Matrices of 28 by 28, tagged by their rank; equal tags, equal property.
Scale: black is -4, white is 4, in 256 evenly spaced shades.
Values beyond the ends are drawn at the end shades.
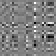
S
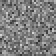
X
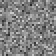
X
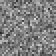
X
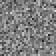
X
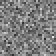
X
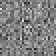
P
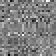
P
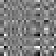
S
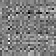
P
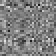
P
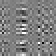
S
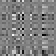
S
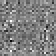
P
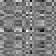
S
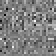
P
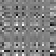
S
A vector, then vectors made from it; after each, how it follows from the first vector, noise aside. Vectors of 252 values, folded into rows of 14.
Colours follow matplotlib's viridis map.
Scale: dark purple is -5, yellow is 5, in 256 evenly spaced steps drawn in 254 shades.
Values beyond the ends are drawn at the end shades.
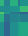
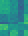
reversed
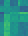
negated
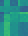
negated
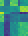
scaled up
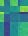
scaled up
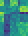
scaled up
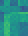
negated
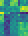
scaled up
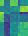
scaled up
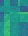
negated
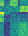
scaled up
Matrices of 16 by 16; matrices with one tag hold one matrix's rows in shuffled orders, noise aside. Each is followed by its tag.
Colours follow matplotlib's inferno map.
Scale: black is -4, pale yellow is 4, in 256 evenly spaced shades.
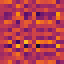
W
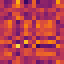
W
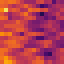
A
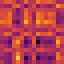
W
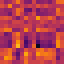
W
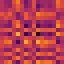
W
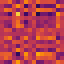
W
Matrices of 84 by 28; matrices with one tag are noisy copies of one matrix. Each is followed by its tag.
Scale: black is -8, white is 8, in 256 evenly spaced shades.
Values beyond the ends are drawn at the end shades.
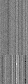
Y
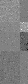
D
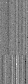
Y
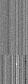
Y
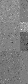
D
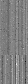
Y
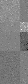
D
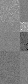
D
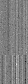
Y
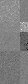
D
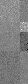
D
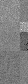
D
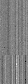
Y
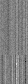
Y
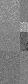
D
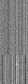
Y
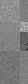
D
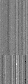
Y
